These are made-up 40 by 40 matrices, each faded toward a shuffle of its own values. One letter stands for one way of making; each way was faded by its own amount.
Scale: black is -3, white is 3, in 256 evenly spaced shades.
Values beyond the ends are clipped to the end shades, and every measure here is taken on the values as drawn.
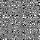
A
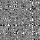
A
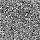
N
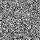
N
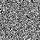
N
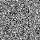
N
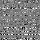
A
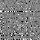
A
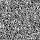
N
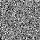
N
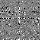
A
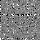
A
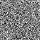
N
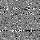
A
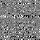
A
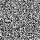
N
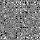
A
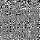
A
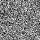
N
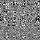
A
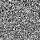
N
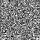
N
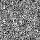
N
